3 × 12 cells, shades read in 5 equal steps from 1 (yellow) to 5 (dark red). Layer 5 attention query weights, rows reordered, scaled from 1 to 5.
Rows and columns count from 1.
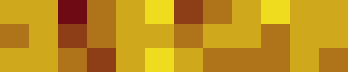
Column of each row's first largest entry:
3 3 4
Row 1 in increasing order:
1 1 2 2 2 2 2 2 3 3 4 5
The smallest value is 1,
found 3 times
